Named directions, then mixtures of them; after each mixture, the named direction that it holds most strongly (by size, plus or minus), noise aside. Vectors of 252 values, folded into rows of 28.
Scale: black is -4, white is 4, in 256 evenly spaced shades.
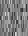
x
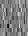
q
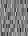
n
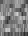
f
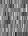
x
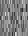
x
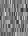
x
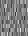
n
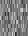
x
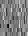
q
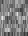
f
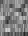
f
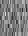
x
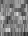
f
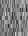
x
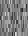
x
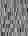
n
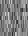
x
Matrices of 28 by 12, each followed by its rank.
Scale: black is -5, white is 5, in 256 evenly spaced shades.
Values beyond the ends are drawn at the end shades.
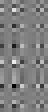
one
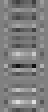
one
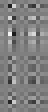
one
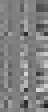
two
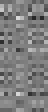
two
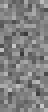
full rank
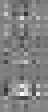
two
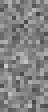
full rank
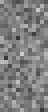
full rank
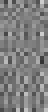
two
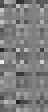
two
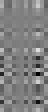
one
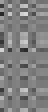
one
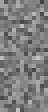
full rank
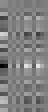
one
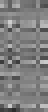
two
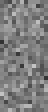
full rank
